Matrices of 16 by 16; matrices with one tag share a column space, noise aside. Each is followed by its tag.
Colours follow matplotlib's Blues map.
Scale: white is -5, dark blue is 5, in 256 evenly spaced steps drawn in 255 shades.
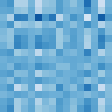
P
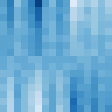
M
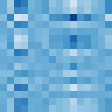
P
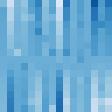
M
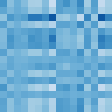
P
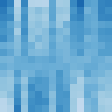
M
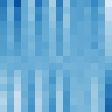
M
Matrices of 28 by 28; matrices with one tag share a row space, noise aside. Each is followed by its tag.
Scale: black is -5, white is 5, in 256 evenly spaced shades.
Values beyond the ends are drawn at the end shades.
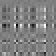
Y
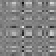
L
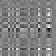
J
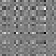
Y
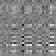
L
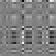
L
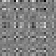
Y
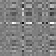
L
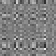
Y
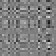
J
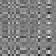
J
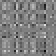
Y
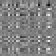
J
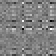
L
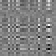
J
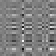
L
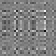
Y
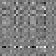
Y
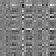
L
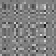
Y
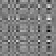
J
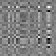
J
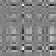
L
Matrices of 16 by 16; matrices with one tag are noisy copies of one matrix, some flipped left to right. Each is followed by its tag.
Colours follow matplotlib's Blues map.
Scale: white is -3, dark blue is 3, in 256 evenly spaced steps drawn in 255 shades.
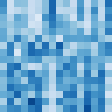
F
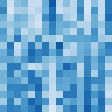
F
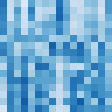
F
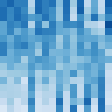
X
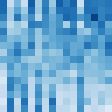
X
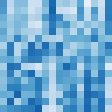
F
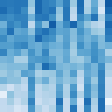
X
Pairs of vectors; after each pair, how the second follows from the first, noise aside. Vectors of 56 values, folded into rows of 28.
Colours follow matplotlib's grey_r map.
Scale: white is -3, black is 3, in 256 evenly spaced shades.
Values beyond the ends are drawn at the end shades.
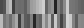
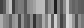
copied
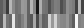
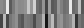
reversed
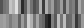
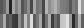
wrapped around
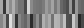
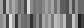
copied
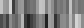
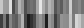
copied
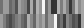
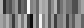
reversed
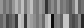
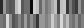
reversed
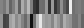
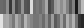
wrapped around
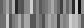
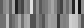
copied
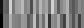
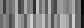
reversed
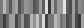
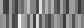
reversed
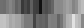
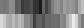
copied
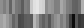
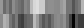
copied
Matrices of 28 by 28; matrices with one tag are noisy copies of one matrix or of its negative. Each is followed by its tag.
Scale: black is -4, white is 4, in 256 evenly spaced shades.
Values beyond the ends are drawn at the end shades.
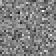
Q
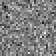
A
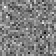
A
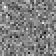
A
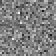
Q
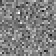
Q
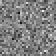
Q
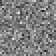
Q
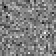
A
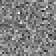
Q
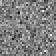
Q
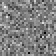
A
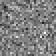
A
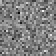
Q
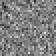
A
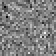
A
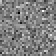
Q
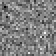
A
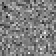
A
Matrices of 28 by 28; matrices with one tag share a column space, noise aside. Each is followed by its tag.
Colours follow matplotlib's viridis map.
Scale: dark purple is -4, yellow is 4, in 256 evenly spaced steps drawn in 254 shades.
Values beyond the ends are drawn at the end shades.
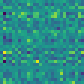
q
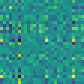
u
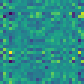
q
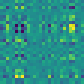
u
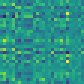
q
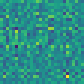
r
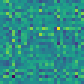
r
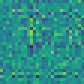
r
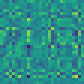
r
